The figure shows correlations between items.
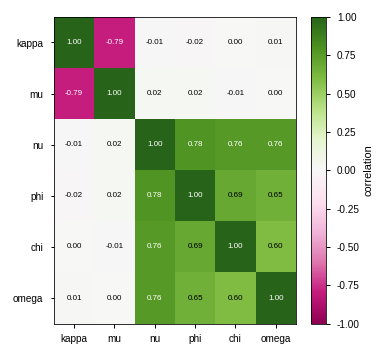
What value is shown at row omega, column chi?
0.60
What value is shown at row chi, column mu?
-0.01
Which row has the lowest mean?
kappa
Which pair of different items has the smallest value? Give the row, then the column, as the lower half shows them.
mu, kappa
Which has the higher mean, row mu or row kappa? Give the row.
mu
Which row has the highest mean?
nu
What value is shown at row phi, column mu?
0.02
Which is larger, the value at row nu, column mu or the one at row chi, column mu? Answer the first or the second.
the first
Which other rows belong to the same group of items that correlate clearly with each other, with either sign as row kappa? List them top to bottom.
mu
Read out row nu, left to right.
-0.01 0.02 1.00 0.78 0.76 0.76
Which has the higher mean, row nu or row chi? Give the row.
nu
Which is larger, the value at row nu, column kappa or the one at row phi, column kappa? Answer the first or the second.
the first
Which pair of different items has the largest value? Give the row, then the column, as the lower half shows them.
phi, nu
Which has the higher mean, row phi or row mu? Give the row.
phi
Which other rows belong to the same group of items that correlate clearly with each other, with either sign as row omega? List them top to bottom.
nu, phi, chi
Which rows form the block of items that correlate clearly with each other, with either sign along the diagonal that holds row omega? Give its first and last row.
nu to omega
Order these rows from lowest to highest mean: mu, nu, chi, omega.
mu, omega, chi, nu
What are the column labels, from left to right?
kappa, mu, nu, phi, chi, omega
